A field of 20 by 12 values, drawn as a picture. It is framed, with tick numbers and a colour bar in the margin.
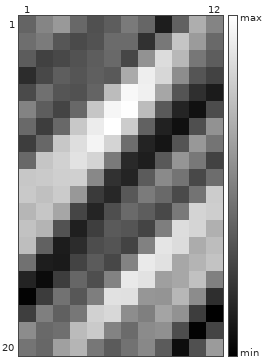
No overall slope runs across the table. The grain runs diagonally up to the right. The halves do not mirror each other.
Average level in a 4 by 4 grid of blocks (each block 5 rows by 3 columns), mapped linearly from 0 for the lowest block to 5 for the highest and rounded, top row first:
1 1 3 2 / 3 5 1 1 / 3 0 2 4 / 1 3 3 1
